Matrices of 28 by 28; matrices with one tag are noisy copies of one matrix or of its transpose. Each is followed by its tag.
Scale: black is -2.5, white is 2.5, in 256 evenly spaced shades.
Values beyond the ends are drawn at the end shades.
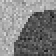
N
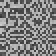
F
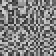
F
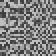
F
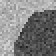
N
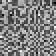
F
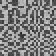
F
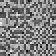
F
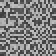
F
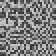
F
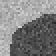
N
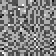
F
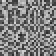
F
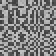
F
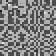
F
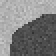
N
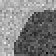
N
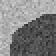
N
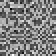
F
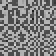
F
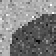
N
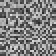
F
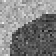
N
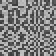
F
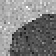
N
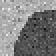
N
